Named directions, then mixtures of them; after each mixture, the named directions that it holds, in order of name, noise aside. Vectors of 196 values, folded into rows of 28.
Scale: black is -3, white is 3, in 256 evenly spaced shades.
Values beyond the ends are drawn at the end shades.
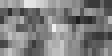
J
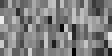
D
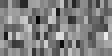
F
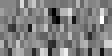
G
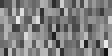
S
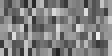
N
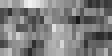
J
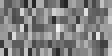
N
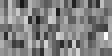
F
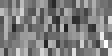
D, G, S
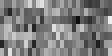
J, N, S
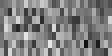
J, S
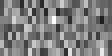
F, G, N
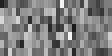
D, F, S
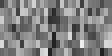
D, G, S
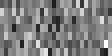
G, S
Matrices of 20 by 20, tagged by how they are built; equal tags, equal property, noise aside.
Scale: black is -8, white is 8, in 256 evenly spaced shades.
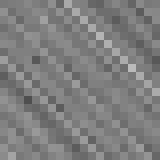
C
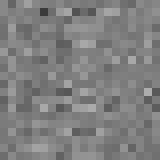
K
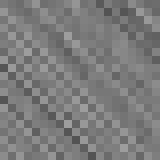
C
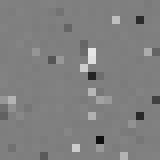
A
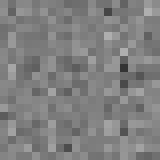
K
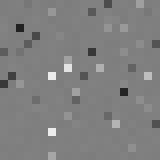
A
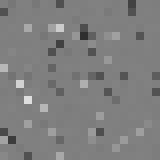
A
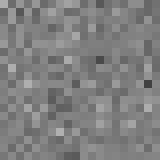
K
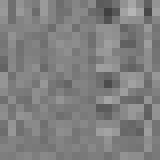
K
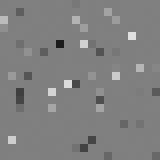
A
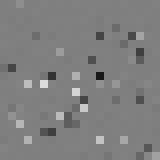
A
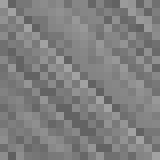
C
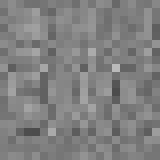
K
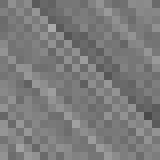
C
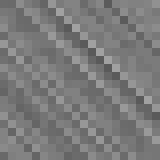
C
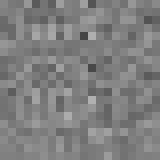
K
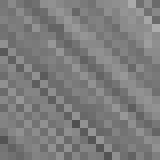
C
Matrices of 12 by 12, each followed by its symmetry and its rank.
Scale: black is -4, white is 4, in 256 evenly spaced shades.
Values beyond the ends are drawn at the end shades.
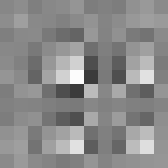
symmetric, rank two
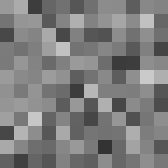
neither, full rank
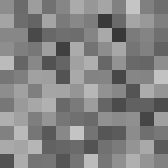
neither, full rank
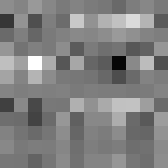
neither, rank two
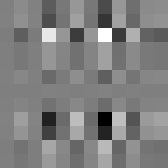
neither, rank one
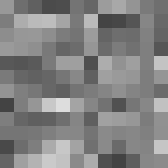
neither, rank two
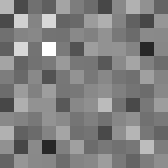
symmetric, rank two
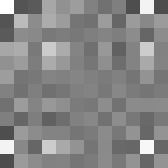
symmetric, rank two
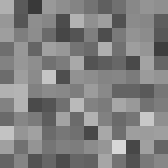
neither, full rank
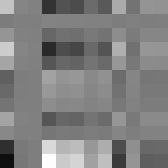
neither, rank one
